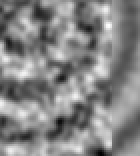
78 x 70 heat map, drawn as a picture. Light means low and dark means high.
There are no lone odd cells. The halves do not mirror each other. Rings spread out from the top left. The ninth with the lowest average is the bottom left. A vertical seam about 80% of the way across splits the table, and the right part is calmer.
